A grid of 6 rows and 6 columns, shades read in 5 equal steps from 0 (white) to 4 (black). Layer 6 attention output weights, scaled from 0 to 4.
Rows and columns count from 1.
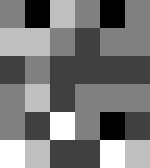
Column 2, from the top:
4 1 2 1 3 1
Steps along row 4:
down up down same same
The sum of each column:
10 12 12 15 15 13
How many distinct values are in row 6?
3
